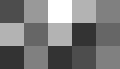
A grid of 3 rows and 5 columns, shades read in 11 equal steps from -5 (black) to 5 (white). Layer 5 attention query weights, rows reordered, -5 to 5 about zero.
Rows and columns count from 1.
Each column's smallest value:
-3 -1 -3 -3 -1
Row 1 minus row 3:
1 1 8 4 0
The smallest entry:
-3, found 3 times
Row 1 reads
-2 1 5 2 0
